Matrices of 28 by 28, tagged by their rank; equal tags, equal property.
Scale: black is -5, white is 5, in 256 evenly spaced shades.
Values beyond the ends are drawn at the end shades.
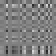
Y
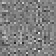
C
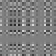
Y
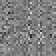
C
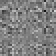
C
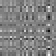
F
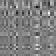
F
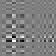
Y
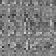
C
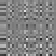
F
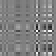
Y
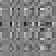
F
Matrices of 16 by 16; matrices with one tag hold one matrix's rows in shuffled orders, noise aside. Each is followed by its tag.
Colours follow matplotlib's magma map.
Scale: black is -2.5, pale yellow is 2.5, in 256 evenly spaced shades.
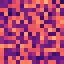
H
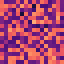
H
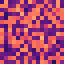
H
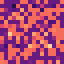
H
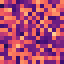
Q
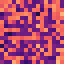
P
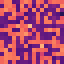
Q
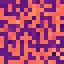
H
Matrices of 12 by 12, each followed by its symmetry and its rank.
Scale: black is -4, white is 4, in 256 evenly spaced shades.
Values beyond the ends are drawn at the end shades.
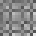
symmetric, rank two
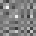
symmetric, rank two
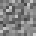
symmetric, full rank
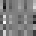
neither, rank one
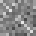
symmetric, full rank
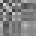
symmetric, rank two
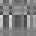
neither, rank one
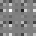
symmetric, rank one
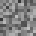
symmetric, full rank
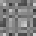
symmetric, rank two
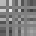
symmetric, rank one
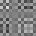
symmetric, rank one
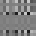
neither, rank one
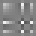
symmetric, rank one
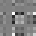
symmetric, rank one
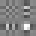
symmetric, rank one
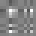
symmetric, rank one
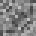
symmetric, full rank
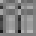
neither, rank one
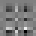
neither, rank one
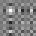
symmetric, rank one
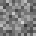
symmetric, full rank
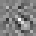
symmetric, rank two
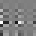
neither, rank one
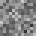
symmetric, full rank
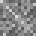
symmetric, full rank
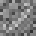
symmetric, full rank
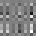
neither, rank one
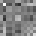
symmetric, rank two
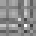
symmetric, rank two
